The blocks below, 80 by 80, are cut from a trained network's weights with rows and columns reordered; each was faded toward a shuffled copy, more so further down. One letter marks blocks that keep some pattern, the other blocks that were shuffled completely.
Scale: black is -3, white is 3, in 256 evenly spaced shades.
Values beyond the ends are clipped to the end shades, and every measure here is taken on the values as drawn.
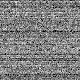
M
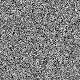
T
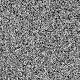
T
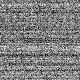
M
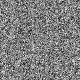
M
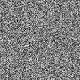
M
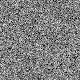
T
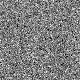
T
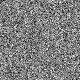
T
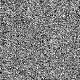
M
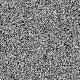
T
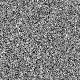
T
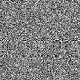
M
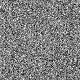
M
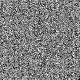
M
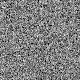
T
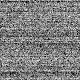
M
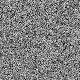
T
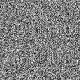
M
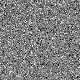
M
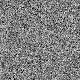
T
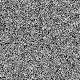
T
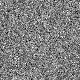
T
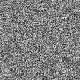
M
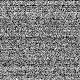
M
